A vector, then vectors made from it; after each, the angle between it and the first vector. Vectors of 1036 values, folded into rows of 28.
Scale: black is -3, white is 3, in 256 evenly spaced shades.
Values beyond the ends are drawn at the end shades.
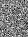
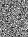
nearly opposite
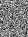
orthogonal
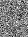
partly opposed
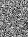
nearly parallel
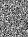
nearly parallel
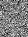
orthogonal
